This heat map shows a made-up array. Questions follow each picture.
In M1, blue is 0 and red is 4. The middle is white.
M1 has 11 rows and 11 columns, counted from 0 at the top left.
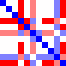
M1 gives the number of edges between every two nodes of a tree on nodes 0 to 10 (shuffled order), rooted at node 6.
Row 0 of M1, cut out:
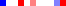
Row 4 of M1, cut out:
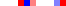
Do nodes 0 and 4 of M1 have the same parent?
yes
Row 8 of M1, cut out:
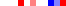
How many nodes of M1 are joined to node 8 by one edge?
1
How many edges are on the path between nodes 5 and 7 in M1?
3
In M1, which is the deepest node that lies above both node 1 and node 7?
9
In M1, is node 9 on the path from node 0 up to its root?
yes
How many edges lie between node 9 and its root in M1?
1
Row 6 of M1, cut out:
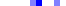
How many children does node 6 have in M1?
2
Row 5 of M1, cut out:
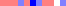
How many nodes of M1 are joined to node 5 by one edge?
3
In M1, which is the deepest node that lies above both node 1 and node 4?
9
